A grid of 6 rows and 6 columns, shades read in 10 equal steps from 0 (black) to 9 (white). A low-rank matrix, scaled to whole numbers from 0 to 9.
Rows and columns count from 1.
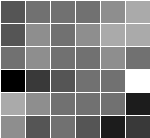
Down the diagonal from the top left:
3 5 4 4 4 2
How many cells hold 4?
14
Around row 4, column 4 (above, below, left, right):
4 4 3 4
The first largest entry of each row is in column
6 5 2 6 1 1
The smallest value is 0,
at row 4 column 1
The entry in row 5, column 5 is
4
